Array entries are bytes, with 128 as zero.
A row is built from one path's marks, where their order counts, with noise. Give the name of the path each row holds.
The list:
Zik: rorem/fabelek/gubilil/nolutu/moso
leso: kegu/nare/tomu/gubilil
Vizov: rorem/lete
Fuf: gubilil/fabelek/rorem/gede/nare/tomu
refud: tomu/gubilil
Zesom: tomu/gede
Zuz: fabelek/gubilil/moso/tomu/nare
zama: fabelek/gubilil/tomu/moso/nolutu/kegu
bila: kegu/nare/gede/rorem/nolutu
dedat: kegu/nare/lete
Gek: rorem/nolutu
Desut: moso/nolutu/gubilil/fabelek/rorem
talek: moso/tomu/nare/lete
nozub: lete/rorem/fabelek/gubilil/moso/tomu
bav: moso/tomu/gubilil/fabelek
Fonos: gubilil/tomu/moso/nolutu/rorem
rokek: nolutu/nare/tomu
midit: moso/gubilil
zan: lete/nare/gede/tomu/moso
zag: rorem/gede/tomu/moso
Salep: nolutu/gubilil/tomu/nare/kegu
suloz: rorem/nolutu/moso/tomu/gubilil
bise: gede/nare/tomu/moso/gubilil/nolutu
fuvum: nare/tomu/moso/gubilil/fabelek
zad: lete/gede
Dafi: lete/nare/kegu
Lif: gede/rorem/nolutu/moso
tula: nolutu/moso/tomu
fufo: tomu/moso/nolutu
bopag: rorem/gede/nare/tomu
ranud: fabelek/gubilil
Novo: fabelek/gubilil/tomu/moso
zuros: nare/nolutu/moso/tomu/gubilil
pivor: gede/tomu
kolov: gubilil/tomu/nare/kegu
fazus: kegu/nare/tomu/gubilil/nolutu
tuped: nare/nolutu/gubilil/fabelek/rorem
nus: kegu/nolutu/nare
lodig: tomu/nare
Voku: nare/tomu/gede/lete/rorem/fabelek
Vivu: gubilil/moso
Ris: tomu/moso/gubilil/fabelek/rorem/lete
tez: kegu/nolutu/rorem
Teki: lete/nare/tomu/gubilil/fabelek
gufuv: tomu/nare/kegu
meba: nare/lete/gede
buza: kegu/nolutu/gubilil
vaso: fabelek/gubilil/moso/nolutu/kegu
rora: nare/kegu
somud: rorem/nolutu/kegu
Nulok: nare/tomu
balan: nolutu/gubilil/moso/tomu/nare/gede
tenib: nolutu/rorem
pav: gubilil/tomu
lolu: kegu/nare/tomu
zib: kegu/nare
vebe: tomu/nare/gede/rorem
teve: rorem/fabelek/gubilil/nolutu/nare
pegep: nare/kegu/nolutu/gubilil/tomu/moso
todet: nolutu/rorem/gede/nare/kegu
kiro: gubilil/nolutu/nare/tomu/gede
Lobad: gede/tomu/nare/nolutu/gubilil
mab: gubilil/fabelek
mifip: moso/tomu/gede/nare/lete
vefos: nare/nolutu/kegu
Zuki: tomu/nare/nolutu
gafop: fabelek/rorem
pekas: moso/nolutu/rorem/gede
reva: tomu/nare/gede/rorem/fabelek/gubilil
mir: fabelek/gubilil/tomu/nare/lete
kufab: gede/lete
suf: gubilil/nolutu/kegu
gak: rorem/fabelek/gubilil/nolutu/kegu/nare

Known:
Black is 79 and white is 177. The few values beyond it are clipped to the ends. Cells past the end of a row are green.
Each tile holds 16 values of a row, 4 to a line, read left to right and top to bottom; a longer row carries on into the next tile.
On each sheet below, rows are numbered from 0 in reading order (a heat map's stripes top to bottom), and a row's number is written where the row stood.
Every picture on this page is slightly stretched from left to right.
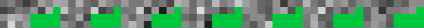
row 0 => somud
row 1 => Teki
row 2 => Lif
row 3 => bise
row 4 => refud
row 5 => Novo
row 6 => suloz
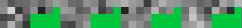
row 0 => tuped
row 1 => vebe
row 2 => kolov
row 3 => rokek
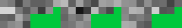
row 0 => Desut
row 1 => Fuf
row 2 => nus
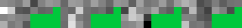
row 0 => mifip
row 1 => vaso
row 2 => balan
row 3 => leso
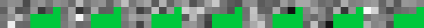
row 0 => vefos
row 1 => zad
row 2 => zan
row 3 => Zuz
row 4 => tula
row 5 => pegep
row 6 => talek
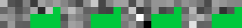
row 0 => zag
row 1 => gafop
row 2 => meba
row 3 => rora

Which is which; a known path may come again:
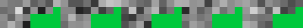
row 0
Lif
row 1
bopag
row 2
Fonos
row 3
kolov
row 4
zib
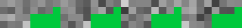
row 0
gufuv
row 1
refud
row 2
Vivu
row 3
dedat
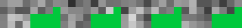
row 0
Dafi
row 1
teve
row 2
Salep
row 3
buza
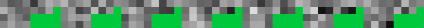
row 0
Vizov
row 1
zan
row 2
gafop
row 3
rokek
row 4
tenib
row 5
Nulok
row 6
pegep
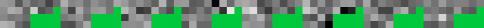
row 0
nus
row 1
Zuki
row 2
nozub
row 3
Zik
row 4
midit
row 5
fuvum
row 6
reva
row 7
Zesom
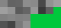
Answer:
vebe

